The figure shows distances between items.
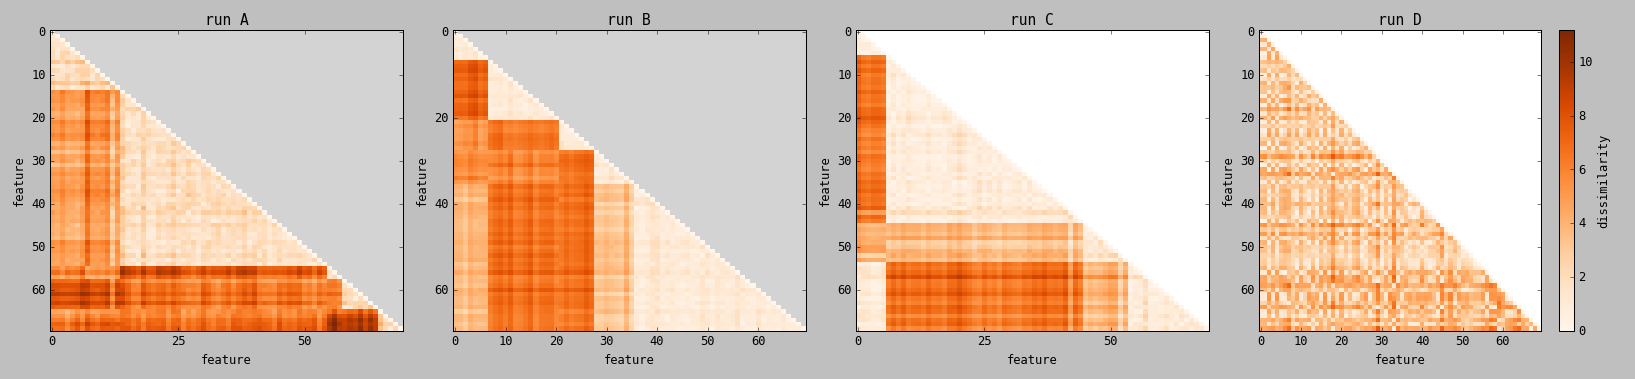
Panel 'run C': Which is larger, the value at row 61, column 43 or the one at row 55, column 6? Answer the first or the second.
the first
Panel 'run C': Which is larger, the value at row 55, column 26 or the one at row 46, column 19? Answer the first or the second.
the first
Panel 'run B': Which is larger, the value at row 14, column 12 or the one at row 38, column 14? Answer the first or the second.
the second
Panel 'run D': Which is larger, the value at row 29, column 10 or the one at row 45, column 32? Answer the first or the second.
the first
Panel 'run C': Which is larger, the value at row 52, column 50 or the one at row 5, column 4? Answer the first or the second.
the first
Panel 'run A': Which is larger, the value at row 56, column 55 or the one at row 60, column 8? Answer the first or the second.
the second
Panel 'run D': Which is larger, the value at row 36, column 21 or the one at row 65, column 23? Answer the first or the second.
the first
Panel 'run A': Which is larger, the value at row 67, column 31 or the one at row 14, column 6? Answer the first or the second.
the first
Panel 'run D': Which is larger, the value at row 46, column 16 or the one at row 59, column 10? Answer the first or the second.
the second
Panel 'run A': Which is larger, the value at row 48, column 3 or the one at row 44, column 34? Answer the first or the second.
the first
